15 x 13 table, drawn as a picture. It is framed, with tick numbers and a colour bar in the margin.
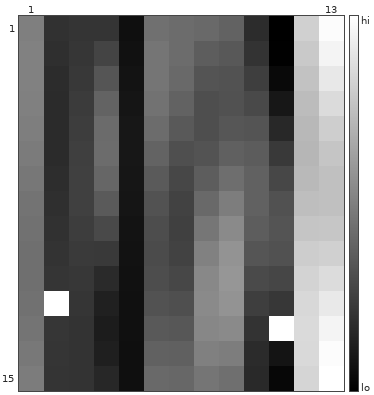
The ninth with the highest average is the bottom right. Two lone cells stand out, each far higher than its neighbours. The grain runs up and down.
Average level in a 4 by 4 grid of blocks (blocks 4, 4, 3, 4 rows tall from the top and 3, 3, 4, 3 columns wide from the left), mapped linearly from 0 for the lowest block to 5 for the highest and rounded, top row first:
1114
1124
1024
2025
